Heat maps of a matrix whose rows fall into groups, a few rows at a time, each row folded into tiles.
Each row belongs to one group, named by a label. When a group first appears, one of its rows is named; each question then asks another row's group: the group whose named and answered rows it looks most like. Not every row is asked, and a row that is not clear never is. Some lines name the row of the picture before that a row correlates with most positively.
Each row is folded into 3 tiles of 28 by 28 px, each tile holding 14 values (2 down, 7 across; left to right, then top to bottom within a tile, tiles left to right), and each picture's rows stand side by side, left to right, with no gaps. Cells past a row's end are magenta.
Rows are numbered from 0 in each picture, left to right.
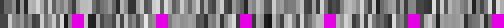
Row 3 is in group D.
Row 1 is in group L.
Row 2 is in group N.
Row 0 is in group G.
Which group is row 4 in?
N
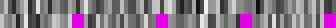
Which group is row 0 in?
L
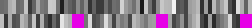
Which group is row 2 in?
L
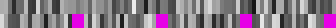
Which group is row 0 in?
D
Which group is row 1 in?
N
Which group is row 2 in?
G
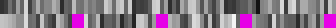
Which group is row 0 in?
N
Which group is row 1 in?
L
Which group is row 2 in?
N
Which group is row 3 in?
G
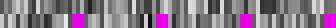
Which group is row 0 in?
N
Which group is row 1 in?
G
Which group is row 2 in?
L
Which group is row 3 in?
D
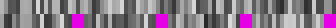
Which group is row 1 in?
L
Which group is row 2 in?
N
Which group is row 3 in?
D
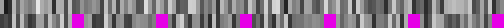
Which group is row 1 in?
D
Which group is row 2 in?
L
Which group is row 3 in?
L
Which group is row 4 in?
L
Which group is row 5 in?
G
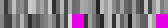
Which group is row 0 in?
G
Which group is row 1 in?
D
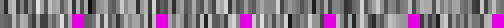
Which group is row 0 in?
G
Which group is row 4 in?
L
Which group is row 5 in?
D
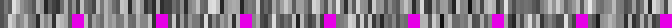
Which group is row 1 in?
N
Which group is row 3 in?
D
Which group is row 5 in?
L
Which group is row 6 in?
L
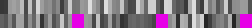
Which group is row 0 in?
G
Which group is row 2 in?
L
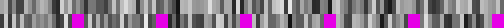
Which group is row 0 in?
D
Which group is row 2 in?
G
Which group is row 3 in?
N
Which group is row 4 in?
D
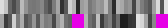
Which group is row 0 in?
L
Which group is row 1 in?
L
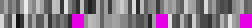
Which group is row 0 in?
L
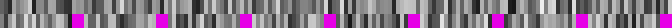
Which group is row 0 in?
N
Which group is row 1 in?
L
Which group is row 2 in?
D
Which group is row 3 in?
N
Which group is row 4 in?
D
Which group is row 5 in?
D
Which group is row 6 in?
G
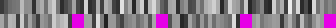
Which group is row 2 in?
D
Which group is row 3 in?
D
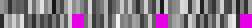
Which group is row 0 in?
G
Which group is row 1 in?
D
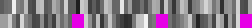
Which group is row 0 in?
N
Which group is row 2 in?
G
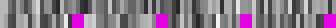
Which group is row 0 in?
D
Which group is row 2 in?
G
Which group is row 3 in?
L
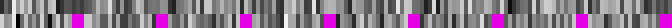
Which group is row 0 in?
N
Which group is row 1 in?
N
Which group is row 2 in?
G
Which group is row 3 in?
D
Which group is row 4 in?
D
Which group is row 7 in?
N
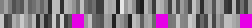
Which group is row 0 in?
L
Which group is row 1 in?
D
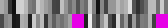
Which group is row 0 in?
D
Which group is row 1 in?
D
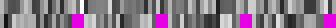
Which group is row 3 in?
L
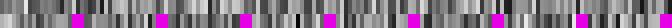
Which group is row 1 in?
G
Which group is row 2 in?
L
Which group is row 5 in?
L
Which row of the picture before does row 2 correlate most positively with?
2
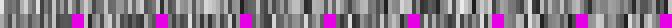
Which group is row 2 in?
G
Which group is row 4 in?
L
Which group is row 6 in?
L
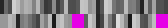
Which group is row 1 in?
D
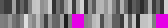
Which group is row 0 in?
G
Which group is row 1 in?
N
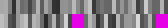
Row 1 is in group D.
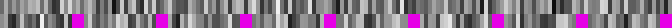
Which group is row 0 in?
D
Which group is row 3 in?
L
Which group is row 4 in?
N
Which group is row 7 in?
N
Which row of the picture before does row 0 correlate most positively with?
1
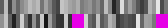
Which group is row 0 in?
D
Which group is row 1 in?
L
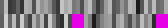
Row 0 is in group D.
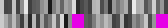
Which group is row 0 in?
L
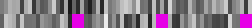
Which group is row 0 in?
N
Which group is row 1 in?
G
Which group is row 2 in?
L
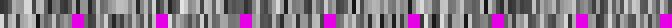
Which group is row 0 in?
N
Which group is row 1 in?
G
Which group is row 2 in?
N
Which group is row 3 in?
D
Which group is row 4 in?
G
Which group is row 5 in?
D
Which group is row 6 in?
G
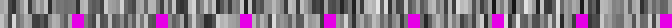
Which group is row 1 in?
L
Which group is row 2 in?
L
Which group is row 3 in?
N
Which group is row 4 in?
G
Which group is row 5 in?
G
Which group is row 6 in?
L
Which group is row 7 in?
G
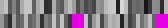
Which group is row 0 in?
L
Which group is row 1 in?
N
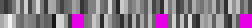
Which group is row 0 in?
N
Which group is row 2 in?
D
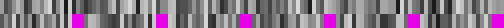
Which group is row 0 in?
G
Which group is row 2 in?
D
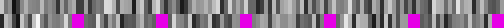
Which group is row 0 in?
D
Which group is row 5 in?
G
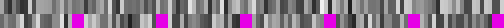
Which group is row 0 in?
G
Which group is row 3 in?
L
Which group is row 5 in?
L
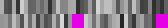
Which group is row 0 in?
L
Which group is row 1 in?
N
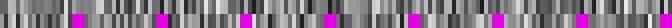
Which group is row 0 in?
N
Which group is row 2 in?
G
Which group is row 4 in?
G
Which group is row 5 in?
N
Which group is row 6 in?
N
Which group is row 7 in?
G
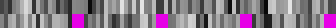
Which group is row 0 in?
N
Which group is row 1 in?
G
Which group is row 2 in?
N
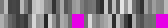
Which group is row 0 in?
D
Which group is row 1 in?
D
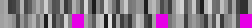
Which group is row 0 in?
D
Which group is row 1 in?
L
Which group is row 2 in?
N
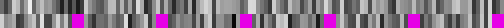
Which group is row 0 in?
N
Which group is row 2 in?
G
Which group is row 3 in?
L
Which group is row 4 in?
D
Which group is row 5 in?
G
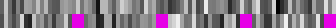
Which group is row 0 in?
D
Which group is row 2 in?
N
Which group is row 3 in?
D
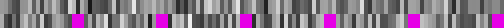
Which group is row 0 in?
L
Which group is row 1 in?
G
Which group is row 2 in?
G
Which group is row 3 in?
D
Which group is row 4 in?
N
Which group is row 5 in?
N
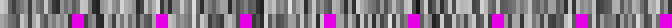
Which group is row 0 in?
D
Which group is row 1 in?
D
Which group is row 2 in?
N
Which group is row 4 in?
L
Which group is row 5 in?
D
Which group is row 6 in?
N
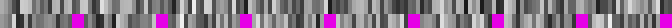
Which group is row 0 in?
L
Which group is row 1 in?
D
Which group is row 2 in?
N
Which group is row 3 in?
L
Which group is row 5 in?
N
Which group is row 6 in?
D
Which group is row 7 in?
G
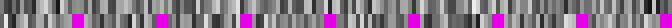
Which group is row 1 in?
D
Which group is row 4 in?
L
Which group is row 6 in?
N
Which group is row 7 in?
N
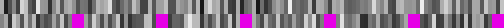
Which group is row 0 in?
L
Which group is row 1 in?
N
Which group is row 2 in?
G
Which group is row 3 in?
L
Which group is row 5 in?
L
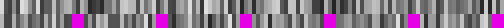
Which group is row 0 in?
L
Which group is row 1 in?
G
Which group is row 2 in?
G
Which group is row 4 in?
G
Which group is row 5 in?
N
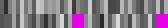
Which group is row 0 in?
G
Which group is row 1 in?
D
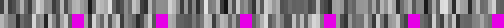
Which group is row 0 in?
D
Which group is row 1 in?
N
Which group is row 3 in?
N
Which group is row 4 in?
L
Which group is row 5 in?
L
